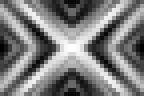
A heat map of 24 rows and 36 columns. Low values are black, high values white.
Lone odd cells: none. Mirror symmetry: left to right and top to bottom. Seam: none. Ninth with the highest average: centre.
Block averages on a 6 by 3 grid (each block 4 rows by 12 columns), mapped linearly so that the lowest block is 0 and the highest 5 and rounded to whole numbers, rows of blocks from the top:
3 0 3
3 3 3
2 5 2
2 5 2
3 3 3
3 0 3
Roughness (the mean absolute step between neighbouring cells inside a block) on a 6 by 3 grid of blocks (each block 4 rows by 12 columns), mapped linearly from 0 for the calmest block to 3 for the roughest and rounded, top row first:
2 0 2
3 1 3
2 1 2
2 1 2
3 1 3
2 0 2
